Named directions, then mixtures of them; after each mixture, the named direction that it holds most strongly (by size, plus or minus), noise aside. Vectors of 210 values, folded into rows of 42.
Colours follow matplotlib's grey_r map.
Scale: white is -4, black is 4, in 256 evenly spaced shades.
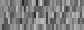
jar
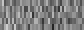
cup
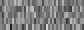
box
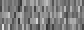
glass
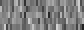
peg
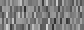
box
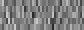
cup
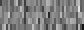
peg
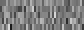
box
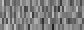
cup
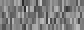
jar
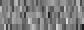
peg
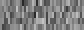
jar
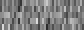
glass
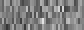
cup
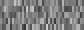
box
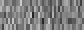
cup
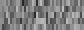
jar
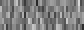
peg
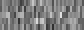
glass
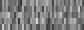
glass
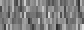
peg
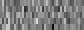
cup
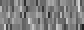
peg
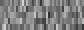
jar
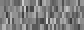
jar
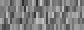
jar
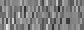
cup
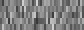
jar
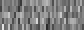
glass
